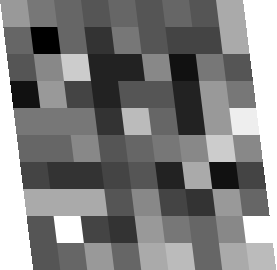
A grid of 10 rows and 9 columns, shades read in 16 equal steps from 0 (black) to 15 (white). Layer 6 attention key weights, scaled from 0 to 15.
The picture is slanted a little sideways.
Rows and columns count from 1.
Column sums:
58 71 69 38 69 60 48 74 90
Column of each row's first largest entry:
9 9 3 2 9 8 7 1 2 6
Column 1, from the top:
9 6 5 1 7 6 4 10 5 5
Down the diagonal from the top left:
9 0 12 2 11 7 10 9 15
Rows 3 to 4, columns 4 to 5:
2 2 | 2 5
